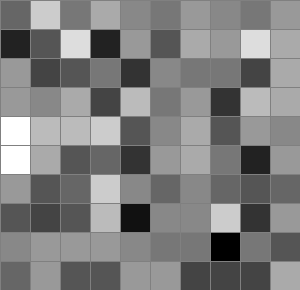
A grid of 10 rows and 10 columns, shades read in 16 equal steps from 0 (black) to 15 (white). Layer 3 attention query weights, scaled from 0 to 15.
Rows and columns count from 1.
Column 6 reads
7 5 8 7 8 9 6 8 7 9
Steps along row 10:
up down same up same down same same up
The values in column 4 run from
2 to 12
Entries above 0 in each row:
10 10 10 10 10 10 10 10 9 10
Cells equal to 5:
13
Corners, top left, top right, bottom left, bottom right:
6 9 6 10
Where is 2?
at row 2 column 1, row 2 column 4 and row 6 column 9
